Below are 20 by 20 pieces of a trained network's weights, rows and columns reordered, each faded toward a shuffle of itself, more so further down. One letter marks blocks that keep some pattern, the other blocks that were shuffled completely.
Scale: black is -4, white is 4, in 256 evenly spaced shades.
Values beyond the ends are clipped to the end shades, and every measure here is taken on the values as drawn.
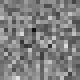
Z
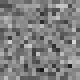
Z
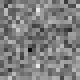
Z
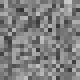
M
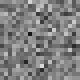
M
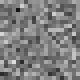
Z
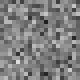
Z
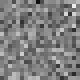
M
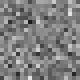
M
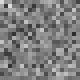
Z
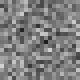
M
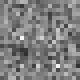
M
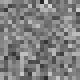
Z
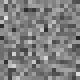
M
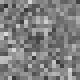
Z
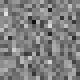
M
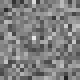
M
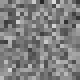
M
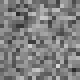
M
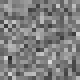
M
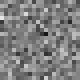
Z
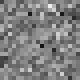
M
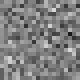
Z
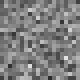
M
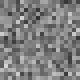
M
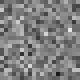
M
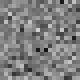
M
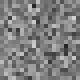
Z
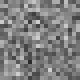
M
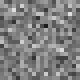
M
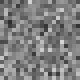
M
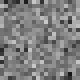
Z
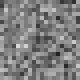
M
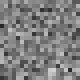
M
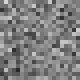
Z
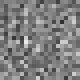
M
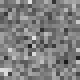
Z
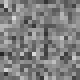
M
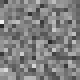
Z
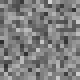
Z
